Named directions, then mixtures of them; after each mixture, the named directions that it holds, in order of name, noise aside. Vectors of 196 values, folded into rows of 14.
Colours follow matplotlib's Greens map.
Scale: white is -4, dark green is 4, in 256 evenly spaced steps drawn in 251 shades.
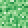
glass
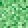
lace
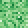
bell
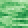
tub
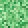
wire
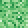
bell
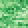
lace, tub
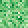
bell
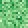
bell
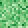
lace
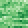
tub, wire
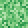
wire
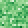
glass, tub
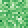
bell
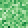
lace, wire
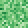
wire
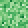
glass, wire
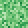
wire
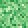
glass, lace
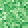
glass, wire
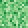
bell, glass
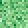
bell, lace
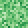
wire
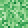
wire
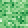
bell, tub
